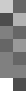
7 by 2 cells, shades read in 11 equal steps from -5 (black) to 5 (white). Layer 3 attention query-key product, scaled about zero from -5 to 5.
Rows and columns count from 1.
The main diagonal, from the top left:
3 2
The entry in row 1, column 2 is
-1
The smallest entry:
-2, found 2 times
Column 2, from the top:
-1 2 -1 1 -1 0 -2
